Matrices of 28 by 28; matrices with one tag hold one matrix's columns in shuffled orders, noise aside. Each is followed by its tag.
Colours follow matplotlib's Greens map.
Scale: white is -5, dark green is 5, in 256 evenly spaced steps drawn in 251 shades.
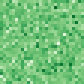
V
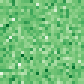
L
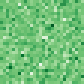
L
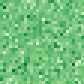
V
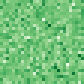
L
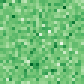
V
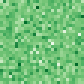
V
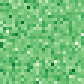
V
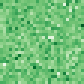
L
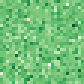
L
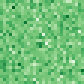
V
